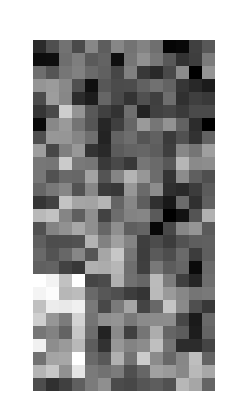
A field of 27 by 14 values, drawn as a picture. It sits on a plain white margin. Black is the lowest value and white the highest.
Average level on the scale: 40%. Ninth with the highest average: bottom left. Odd patch: higher, in the bottom left.
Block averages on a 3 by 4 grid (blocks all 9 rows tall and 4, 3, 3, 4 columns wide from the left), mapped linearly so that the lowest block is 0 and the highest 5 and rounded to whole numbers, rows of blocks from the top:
2 0 1 0 | 2 3 1 1 | 5 2 2 2
